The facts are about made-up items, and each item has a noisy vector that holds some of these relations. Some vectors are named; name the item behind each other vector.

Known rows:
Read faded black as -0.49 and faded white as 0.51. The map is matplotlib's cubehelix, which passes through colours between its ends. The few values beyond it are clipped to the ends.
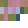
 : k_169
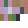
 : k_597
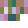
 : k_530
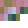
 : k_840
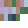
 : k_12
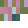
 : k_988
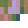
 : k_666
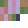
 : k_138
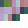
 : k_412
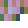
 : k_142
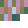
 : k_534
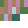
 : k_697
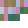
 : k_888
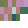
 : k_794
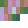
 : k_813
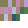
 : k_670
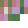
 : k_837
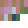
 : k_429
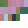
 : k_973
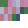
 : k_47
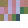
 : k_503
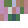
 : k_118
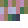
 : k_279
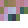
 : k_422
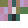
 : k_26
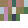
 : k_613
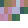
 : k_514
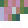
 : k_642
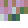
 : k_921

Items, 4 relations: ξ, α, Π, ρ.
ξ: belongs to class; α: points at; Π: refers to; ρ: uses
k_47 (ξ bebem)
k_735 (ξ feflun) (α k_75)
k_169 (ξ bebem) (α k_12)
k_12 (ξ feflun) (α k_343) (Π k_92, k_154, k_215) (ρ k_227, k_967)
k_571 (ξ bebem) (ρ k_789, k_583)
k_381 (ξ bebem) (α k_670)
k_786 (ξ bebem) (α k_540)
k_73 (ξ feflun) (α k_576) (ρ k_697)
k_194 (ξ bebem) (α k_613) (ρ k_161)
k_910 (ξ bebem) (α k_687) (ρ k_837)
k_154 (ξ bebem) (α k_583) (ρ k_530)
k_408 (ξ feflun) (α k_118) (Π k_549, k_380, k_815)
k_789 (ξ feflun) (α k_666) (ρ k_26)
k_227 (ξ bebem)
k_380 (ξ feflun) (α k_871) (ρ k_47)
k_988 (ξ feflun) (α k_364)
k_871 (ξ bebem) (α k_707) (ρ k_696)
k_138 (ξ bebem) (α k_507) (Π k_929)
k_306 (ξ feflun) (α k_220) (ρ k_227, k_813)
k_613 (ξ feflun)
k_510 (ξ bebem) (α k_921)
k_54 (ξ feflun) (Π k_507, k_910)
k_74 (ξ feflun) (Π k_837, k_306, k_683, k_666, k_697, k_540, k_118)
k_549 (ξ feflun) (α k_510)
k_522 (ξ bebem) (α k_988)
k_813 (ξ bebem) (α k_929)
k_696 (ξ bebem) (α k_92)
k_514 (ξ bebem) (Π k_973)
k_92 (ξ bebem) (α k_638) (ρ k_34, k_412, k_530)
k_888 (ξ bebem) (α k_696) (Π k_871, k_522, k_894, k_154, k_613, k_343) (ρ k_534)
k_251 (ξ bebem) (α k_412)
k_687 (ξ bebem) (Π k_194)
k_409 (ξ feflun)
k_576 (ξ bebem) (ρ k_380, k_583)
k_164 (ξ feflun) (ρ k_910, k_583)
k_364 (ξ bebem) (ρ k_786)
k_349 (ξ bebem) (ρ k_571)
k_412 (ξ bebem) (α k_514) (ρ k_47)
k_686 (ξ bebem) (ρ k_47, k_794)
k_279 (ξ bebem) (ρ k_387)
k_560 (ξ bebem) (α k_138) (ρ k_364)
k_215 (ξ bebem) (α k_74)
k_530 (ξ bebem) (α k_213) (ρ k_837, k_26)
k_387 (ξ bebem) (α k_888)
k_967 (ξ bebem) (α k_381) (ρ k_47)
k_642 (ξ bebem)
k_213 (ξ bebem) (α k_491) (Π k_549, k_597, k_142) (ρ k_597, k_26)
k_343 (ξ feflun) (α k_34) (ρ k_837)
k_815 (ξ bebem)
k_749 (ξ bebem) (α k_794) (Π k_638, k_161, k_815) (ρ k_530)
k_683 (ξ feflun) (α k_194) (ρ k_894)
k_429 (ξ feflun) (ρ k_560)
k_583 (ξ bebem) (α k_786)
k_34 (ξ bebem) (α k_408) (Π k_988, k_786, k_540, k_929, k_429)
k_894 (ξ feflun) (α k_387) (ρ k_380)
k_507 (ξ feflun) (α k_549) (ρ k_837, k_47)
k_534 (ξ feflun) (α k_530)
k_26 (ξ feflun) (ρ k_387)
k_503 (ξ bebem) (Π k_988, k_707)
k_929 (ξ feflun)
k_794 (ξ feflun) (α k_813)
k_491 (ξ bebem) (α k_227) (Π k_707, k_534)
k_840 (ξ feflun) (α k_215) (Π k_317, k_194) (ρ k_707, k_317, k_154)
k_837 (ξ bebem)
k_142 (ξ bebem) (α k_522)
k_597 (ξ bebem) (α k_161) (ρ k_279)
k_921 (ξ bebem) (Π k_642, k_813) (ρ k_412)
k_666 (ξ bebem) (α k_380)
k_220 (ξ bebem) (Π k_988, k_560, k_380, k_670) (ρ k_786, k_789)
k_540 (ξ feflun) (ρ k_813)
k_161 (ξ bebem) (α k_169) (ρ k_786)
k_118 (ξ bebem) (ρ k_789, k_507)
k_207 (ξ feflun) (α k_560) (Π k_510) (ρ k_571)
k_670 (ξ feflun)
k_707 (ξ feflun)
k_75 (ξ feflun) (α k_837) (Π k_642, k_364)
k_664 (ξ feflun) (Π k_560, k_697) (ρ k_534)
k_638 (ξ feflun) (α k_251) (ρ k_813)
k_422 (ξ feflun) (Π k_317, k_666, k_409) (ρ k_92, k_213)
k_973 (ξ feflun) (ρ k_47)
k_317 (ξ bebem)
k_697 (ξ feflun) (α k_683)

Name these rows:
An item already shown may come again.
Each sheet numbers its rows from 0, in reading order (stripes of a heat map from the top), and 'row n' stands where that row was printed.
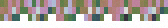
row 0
k_697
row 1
k_408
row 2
k_194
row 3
k_530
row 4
k_789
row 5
k_638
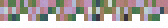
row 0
k_92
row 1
k_686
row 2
k_696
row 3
k_343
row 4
k_507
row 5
k_749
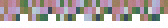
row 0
k_786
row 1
k_749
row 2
k_408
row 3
k_75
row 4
k_73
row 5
k_571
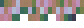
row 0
k_251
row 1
k_510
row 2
k_279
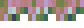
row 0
k_207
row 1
k_34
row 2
k_409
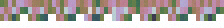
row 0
k_54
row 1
k_871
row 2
k_349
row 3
k_530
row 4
k_364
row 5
k_164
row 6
k_576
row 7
k_664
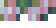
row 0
k_161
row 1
k_412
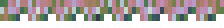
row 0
k_387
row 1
k_220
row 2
k_34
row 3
k_894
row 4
k_549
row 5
k_213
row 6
k_74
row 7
k_429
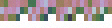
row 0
k_169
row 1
k_47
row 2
k_164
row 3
k_34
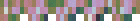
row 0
k_910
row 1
k_560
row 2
k_967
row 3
k_380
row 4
k_349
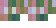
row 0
k_154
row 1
k_92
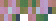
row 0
k_560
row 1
k_687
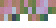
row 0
k_429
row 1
k_583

